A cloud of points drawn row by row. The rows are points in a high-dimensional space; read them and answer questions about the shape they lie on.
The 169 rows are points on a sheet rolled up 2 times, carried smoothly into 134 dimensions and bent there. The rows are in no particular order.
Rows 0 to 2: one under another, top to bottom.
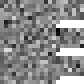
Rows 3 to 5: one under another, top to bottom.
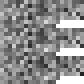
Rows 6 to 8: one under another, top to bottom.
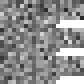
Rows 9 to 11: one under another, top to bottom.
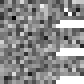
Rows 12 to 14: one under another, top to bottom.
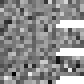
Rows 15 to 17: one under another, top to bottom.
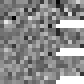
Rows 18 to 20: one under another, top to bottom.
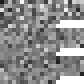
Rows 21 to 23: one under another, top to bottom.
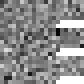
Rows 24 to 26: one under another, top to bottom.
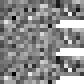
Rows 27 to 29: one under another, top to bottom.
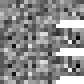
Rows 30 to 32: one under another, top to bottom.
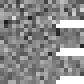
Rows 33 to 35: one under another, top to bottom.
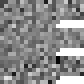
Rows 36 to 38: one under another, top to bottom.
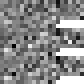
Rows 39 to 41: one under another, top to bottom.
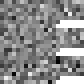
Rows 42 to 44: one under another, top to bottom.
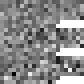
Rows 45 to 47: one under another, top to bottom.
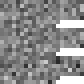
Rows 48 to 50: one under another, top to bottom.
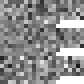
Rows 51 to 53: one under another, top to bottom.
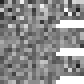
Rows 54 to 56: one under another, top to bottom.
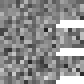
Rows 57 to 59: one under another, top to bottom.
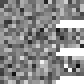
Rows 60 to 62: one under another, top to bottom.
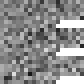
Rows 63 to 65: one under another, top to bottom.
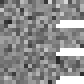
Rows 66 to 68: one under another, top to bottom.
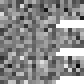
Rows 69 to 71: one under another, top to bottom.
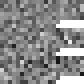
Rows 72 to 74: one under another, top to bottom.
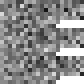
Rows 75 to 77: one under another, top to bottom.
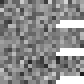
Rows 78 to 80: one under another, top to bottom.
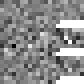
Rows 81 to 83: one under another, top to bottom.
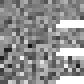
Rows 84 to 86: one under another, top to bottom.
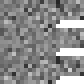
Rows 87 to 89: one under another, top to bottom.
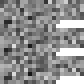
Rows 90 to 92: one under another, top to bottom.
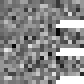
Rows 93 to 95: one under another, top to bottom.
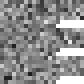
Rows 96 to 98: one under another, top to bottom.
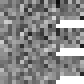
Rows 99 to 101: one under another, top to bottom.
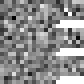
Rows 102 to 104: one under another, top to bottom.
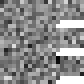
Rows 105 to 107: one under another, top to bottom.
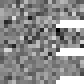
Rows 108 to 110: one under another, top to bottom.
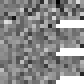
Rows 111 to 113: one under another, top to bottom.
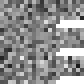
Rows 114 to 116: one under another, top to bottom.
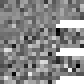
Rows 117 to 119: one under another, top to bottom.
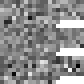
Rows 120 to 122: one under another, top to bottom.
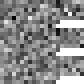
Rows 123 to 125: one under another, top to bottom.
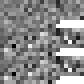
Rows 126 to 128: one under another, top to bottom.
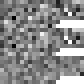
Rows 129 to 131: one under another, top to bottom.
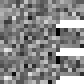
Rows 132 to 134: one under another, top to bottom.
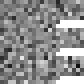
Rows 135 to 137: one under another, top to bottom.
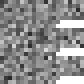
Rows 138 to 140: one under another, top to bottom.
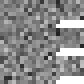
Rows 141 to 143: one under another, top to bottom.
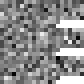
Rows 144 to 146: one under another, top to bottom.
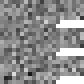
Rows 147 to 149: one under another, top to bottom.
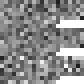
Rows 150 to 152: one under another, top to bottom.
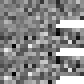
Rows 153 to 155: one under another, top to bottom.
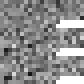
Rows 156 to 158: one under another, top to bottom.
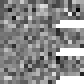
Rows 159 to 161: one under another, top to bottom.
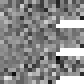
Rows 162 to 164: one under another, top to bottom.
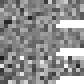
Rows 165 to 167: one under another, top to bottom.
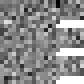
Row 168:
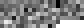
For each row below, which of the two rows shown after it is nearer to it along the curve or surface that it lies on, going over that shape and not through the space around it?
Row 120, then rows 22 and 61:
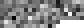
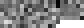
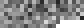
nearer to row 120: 22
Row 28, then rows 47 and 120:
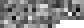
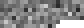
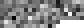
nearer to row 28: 120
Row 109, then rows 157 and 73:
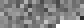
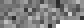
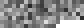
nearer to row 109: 157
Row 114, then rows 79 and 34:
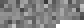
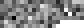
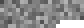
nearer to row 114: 34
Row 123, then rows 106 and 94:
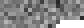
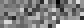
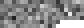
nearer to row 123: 94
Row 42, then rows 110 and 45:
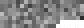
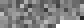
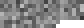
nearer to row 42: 110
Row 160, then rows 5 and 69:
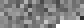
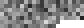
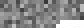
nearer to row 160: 69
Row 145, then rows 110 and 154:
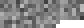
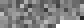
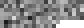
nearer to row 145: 110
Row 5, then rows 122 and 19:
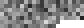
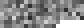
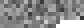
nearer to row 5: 122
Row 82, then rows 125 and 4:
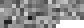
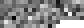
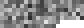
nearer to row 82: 4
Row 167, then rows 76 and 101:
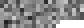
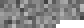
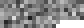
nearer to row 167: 101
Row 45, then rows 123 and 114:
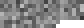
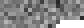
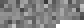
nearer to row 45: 114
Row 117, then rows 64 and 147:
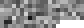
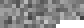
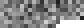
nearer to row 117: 147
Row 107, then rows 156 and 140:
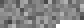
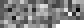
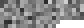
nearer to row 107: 140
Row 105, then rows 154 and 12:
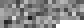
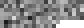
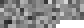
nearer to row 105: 154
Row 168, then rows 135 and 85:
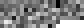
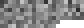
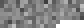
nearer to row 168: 135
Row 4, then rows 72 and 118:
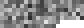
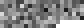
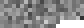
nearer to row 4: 72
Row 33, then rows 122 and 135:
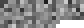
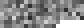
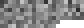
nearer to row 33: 135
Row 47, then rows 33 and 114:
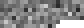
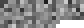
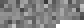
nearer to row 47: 33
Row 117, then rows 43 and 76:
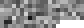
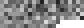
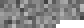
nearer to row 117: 43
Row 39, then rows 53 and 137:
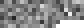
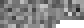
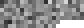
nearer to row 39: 53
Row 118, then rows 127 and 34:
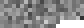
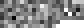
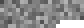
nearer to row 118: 34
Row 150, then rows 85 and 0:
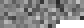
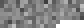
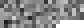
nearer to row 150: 85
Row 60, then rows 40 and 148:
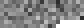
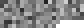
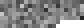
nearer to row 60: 148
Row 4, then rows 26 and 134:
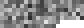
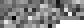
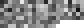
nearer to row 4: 26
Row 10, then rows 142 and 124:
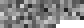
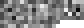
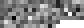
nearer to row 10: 124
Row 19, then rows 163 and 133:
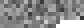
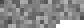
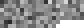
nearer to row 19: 163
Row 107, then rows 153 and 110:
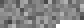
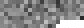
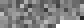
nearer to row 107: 110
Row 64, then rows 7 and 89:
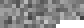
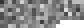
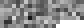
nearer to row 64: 7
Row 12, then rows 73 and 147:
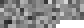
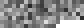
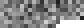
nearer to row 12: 73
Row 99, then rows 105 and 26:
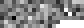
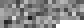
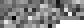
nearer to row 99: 26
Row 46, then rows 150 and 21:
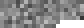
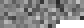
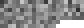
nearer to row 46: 150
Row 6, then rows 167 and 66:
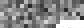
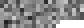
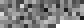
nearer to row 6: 66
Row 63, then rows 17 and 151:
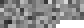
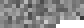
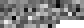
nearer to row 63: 17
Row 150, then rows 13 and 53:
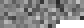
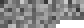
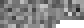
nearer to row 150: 53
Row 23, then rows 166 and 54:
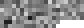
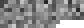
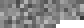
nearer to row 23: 166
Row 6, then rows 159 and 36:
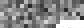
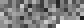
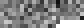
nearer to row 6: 159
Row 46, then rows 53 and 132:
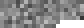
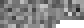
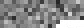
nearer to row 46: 132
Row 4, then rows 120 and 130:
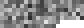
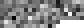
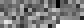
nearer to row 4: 130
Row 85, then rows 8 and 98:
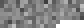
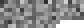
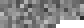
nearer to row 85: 98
